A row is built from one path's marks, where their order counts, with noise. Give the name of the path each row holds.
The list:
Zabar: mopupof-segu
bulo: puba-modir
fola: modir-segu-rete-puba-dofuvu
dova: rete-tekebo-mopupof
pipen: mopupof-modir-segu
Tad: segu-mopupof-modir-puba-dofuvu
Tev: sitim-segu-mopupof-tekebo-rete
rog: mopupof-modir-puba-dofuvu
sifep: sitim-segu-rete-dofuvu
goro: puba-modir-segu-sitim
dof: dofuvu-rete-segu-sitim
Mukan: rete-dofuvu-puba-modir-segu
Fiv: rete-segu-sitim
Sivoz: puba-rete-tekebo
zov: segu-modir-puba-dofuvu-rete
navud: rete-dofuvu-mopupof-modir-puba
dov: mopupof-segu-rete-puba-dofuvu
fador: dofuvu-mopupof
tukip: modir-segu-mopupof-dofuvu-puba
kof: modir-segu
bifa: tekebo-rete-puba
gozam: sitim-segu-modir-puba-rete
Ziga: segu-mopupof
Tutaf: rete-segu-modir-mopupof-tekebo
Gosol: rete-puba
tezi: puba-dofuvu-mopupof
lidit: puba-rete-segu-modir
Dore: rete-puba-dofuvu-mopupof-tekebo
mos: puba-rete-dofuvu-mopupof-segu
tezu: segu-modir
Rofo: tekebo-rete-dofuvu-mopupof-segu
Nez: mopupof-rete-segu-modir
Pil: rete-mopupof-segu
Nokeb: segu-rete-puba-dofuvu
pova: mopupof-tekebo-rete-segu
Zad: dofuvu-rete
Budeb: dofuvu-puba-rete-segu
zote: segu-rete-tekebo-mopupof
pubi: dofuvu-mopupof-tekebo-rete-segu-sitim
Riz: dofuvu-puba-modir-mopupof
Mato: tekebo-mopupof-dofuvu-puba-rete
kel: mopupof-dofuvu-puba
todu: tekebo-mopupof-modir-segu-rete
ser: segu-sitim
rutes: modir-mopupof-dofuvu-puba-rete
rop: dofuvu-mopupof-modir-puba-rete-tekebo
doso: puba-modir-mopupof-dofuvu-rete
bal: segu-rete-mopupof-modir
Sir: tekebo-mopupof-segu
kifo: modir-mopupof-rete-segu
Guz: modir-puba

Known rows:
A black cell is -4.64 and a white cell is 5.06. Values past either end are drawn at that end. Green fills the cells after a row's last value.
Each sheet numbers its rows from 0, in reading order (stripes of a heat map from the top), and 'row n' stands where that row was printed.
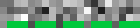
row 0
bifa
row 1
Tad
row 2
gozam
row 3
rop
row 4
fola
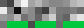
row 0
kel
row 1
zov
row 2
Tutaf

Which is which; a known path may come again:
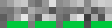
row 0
Fiv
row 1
Mukan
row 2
Tutaf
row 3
sifep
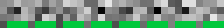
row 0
Tad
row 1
fola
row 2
gozam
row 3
rog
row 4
tezu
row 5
pipen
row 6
pova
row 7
mos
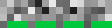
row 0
goro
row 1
pubi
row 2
dov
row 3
bal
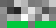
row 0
Sir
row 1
tezi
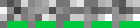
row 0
Riz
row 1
Gosol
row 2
Pil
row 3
bifa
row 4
Rofo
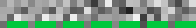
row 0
lidit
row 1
Sivoz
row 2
bulo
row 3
Zad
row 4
todu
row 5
Tev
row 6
dof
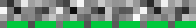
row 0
rop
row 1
zov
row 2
kel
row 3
Ziga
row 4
zote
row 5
fador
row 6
kof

